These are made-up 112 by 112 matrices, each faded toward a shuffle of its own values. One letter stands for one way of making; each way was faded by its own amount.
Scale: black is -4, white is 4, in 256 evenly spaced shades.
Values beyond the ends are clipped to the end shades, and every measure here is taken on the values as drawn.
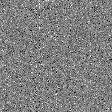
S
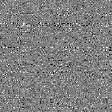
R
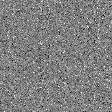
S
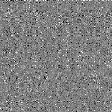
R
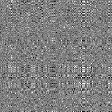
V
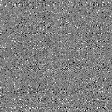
R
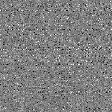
R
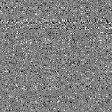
R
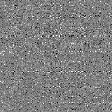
R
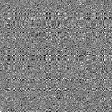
V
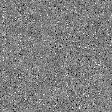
S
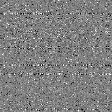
R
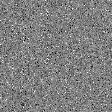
S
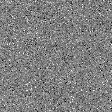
S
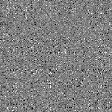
R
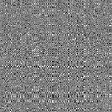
V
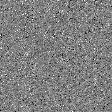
S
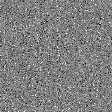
S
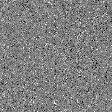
S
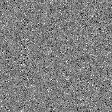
S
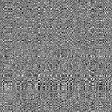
V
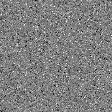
S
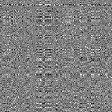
V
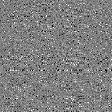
R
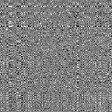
V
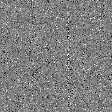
S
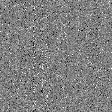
S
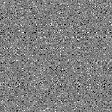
R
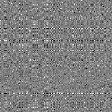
V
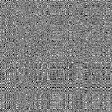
V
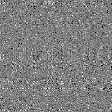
R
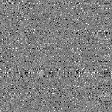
R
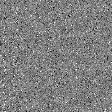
S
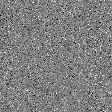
S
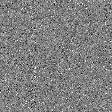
S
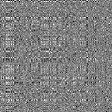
V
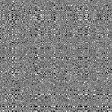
V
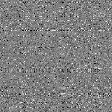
R
